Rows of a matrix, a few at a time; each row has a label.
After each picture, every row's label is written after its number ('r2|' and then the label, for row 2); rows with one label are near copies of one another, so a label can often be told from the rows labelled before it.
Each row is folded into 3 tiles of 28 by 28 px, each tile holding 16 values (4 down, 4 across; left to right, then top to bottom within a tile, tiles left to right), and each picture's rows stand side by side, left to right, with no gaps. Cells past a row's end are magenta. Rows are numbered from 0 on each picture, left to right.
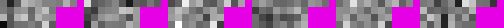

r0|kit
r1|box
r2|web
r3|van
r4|web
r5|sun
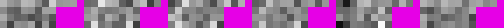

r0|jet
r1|web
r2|web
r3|web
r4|kit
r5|jet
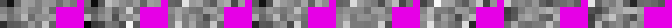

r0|kit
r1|kit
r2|web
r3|kit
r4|web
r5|web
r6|box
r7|box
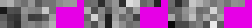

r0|van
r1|sun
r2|kit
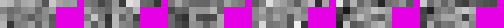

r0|jet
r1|sun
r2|van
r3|web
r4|box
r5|box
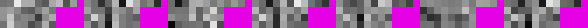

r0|web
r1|sun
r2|kit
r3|sun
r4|sun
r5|van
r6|sun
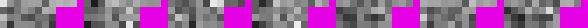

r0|jet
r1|kit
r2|sun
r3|kit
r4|van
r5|jet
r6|van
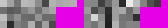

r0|jet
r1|sun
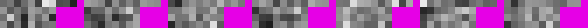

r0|sun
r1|van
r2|kit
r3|van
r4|web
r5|box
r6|kit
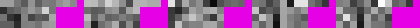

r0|van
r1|jet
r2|box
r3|sun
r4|sun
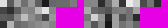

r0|box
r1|sun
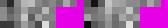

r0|kit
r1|kit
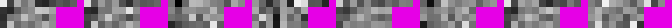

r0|box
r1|box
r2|kit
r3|sun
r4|box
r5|kit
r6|box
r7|web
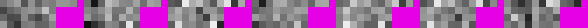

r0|van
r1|kit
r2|web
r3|kit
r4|web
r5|web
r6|sun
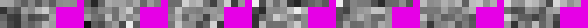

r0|van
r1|kit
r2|web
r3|box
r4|box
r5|jet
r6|jet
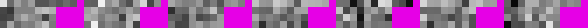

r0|box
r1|web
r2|van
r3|jet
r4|sun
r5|jet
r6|kit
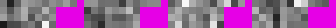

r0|kit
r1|van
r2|web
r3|sun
